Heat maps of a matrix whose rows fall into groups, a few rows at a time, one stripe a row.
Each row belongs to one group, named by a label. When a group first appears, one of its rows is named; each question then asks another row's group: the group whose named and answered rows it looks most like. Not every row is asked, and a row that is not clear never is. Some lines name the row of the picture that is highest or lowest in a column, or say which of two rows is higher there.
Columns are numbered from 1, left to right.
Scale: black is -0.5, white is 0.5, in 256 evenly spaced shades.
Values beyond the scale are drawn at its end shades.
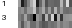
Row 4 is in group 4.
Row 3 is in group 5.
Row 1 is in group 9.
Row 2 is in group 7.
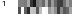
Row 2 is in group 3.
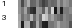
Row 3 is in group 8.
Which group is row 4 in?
4
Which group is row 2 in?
5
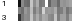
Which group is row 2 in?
8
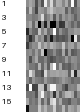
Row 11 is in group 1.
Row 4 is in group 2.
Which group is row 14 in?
7
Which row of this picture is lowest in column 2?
6
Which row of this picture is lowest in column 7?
8
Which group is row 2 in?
3
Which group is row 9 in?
4
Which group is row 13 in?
3
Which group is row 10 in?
8
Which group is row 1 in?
1
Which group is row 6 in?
9
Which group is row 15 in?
8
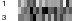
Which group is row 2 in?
2
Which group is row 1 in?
1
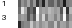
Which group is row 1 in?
9
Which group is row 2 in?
1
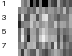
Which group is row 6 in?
3
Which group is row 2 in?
1
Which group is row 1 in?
2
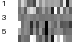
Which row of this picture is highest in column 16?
1
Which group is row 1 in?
1
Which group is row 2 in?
7
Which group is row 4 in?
2
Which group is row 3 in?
4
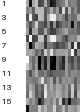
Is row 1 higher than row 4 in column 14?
Yes
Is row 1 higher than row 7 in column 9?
No
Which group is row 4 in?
9
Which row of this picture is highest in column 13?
2
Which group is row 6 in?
3
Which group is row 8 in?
1
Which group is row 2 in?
7
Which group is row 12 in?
7
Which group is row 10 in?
2
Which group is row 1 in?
4
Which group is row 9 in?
2
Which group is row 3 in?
3
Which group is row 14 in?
1
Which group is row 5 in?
4
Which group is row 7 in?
9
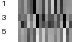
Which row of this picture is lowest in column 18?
4
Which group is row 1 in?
5
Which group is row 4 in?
9
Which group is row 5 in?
1
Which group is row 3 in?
9
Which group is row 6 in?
1
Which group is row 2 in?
5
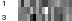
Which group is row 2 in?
8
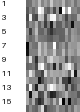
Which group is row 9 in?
3
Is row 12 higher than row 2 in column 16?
No
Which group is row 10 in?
7
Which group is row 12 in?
5
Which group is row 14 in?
4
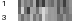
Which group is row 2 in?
3
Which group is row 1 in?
9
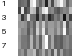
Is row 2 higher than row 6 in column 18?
Yes
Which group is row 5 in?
1
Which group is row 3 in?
9
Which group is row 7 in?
8
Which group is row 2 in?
3
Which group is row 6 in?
8
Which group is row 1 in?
7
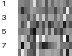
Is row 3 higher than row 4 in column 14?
Yes
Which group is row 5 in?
5
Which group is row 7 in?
4
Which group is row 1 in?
7
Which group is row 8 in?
1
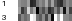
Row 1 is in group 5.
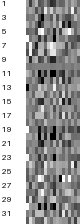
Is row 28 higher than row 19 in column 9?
Yes
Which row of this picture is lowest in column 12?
26
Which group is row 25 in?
1
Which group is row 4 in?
5
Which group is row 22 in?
1
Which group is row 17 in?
7
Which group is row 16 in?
7
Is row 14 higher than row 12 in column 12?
No
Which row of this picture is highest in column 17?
3
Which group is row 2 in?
1
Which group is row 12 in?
5
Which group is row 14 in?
7
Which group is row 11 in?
2
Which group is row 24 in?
1
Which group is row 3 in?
5
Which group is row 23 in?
2
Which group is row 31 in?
7
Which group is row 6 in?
2
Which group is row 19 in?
2
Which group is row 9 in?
4
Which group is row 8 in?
3
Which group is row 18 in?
1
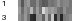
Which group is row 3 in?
5
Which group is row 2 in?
8
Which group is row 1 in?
4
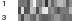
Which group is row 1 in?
7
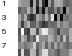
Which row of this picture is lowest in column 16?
2
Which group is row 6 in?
1
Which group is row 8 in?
3
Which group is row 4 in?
4
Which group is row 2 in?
9
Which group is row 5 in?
3
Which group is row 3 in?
5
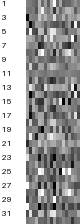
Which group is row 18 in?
3
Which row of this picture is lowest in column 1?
3
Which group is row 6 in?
1
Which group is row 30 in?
2
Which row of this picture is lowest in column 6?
19
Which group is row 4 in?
9
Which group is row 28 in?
7
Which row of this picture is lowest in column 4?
20
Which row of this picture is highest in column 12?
15
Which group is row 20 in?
3
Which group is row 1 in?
8
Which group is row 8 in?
7
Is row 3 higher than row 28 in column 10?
Yes
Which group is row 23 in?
2
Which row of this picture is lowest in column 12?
25
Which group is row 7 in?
5
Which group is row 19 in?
5
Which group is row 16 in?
4
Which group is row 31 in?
3
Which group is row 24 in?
9
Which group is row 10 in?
3
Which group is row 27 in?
2
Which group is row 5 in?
3
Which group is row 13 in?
1
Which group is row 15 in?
5
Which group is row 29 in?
8
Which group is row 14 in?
9
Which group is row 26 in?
4
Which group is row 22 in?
4
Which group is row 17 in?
9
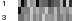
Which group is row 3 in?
8
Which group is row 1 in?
9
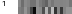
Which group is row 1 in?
4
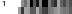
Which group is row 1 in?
2
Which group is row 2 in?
4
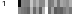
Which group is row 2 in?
8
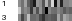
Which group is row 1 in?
5
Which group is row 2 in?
2
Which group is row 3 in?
4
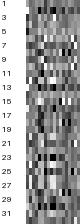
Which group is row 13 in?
2
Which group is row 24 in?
3
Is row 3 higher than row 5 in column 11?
No
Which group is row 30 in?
2
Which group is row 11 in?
5
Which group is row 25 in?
9
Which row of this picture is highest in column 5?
15
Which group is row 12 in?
3
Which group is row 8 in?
5
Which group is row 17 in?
5
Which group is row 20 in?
3
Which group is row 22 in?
3
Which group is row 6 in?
1
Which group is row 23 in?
2
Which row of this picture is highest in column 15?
15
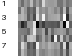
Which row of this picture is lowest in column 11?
4
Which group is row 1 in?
8
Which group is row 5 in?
7
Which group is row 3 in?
1
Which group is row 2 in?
1
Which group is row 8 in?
1
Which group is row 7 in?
1
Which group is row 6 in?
7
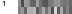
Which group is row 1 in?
4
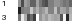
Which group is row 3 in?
1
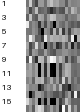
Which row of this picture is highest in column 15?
16
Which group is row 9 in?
3
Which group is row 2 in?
4
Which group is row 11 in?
2
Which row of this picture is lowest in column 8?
2
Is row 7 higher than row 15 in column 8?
No
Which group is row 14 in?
9
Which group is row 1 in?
3
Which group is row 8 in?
4
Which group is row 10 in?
2
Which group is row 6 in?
1
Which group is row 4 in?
2
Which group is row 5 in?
5
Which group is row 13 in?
5
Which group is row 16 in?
7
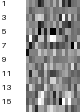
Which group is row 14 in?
7
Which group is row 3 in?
7
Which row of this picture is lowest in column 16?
7
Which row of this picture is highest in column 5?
15
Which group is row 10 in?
1
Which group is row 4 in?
5
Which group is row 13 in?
1
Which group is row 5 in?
2
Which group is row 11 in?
4
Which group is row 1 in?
5
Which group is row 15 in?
7
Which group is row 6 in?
3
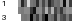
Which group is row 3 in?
2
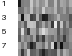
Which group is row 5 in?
3
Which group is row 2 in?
8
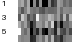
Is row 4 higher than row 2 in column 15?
No
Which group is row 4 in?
5
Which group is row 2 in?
4
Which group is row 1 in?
2
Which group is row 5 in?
2
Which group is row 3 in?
1
